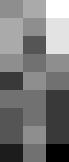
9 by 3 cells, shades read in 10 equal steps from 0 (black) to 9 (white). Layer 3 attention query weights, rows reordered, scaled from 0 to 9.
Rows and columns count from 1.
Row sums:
20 19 17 14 11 10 9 10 5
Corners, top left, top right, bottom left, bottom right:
5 9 1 0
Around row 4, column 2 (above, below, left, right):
3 5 5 5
